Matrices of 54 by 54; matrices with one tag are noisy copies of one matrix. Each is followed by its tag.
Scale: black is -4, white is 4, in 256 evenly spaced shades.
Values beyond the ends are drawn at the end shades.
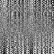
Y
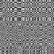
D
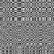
D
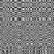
D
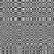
D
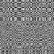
D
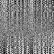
Y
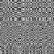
D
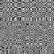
D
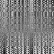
Y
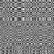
D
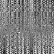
Y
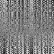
Y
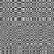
D
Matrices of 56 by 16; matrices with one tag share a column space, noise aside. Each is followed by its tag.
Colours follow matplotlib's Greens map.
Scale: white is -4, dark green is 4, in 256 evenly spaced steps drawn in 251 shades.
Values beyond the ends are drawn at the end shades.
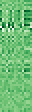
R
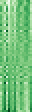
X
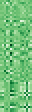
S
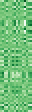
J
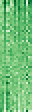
X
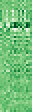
R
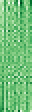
X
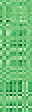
S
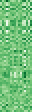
J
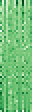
X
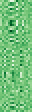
J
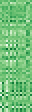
S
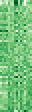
X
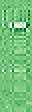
R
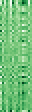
X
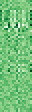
R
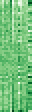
X
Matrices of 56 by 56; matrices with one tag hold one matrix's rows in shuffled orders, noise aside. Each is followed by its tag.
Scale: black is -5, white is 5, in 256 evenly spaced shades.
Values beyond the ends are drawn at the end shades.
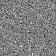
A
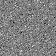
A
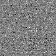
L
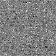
L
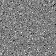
A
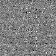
L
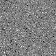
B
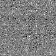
L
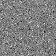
A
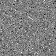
A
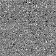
L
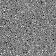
B
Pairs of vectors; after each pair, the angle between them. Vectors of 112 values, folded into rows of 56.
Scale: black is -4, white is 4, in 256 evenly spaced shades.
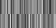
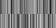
nearly parallel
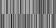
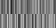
orthogonal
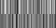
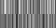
nearly parallel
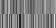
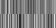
nearly parallel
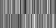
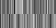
partly aligned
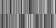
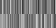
nearly opposite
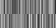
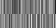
nearly parallel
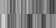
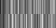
partly opposed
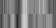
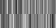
partly aligned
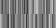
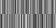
orthogonal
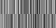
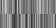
orthogonal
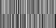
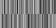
partly opposed
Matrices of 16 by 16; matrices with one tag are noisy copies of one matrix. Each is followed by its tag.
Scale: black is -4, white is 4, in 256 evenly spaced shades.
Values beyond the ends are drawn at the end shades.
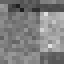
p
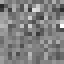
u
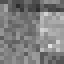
p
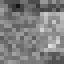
p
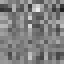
u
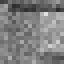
p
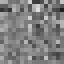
u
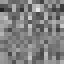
u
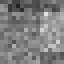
p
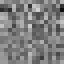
u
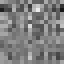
u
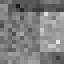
p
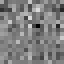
u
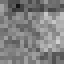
p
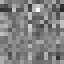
u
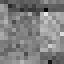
p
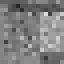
p
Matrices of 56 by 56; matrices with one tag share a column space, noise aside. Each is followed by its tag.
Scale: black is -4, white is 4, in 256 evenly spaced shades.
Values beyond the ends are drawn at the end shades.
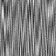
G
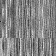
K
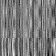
K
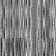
K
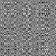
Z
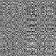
Z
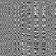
Z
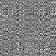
Z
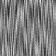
G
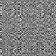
Z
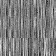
K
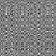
Z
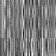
K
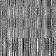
K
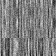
K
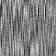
G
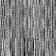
K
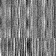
K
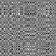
Z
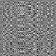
Z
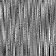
G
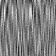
G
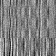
K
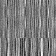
K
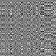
Z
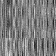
K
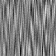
G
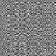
Z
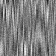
G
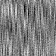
G
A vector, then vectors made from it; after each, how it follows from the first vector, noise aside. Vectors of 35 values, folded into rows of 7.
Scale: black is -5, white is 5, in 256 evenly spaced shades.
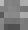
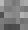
copied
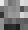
scaled up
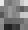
scaled up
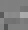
partly zeroed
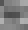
wrapped around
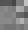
wrapped around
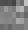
wrapped around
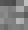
wrapped around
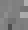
partly zeroed
